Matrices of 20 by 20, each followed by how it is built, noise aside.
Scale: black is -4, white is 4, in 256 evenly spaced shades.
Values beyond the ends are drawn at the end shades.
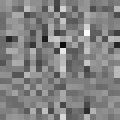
low rank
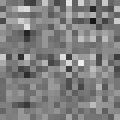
low rank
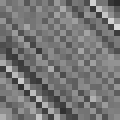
Toeplitz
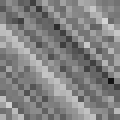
Toeplitz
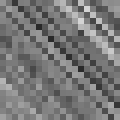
Toeplitz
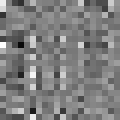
low rank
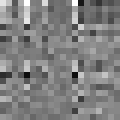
low rank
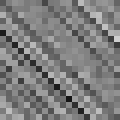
Toeplitz
